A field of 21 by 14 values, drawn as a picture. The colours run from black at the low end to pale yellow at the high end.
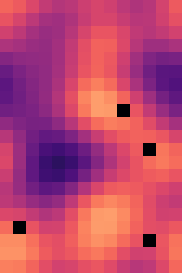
Four lone cells stand out, each far lower than its neighbours. No single row or column stands out from its neighbours. The texture is blotchy. The halves do not mirror each other. The ninth with the highest average is the bottom middle. Values change most from cell to cell in the middle right.
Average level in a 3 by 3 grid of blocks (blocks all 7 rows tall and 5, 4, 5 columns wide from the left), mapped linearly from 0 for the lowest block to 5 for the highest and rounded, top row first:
2 4 2 | 0 3 3 | 3 5 4
